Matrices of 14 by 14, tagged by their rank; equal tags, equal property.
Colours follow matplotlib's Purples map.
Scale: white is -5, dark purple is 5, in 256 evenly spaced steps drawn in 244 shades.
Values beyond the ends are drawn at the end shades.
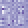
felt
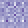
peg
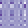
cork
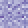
felt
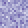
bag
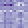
felt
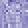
felt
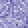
bag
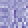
felt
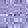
peg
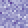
bag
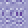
peg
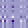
cork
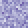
bag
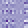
peg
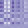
cork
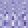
peg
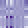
cork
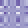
cork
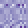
peg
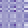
cork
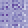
felt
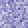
bag
